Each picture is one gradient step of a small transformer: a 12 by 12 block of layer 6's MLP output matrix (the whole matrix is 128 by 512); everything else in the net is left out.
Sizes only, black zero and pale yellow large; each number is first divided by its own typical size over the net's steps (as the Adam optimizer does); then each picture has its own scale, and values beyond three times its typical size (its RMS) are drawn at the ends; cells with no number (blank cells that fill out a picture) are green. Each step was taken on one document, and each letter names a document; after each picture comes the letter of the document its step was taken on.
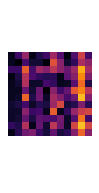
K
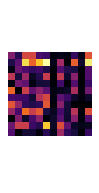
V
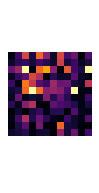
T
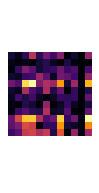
V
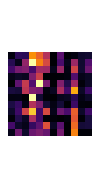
T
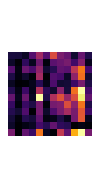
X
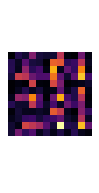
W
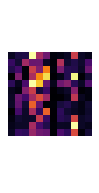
T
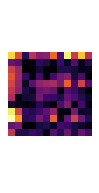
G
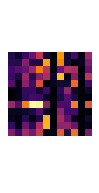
V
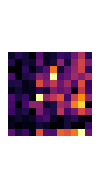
X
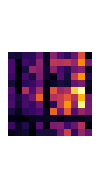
X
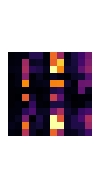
W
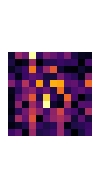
K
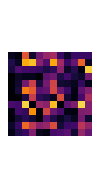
K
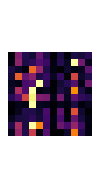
T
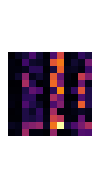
W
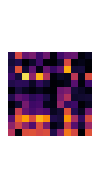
V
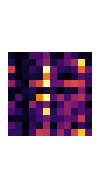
X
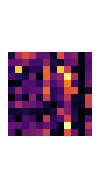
V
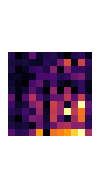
X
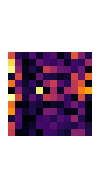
G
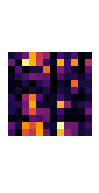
T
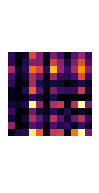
X
